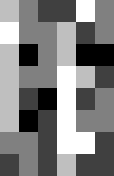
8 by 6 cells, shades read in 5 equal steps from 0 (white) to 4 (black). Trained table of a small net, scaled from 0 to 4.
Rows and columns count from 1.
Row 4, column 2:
2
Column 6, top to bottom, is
2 2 4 3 2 2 3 3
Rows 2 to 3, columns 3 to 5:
2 1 3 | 2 1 4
